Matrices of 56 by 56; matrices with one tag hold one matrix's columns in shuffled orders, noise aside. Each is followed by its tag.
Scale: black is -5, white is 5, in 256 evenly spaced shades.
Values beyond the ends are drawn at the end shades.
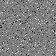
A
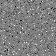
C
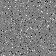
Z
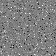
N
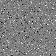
A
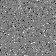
C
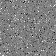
Z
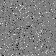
N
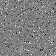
C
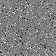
N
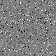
A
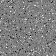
Z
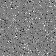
Z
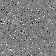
A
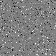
C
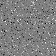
A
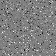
C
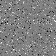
A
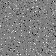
C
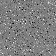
A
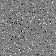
A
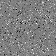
A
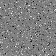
N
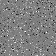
C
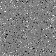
Z
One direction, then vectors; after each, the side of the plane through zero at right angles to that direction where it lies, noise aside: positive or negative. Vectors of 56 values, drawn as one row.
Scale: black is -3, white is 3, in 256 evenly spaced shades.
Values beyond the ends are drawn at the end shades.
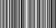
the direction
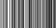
positive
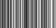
negative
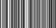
positive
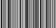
negative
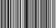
negative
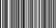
positive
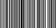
positive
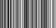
negative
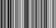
negative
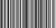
negative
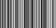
negative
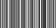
positive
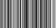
negative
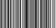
negative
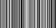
positive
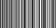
positive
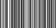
positive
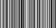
positive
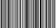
negative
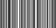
positive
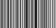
negative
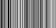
negative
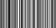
positive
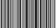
negative
